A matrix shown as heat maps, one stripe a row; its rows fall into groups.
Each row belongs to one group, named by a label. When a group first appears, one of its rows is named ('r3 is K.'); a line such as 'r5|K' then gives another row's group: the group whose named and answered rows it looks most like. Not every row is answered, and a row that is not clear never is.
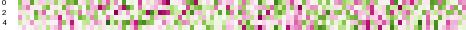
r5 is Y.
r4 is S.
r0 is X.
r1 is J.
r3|Y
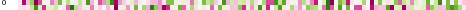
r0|J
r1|X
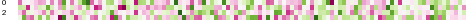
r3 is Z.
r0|S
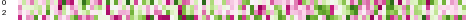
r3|X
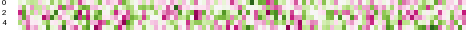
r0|X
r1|S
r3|X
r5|S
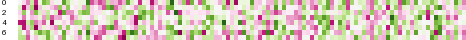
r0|J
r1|J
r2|S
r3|Y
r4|Y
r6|J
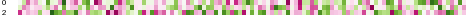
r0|S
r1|J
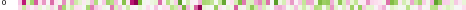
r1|Z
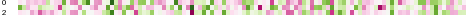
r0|S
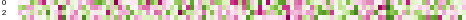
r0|X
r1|Z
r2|Y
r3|S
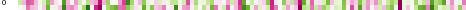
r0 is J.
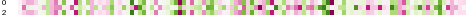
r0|J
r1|Y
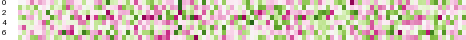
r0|S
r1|X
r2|Y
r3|Z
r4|X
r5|Y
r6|S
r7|X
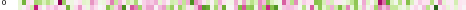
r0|Z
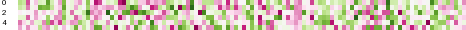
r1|J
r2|S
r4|Y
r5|X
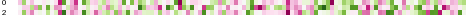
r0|S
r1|Y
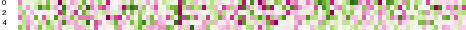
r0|Y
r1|J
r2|S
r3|X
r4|S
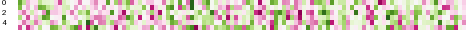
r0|Z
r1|J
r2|Y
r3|J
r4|J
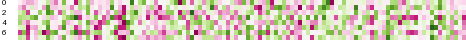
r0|J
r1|Y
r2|Z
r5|Z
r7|Z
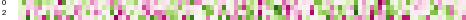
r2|Z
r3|X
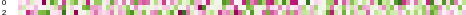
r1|S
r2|J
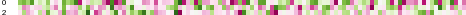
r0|X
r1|J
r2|S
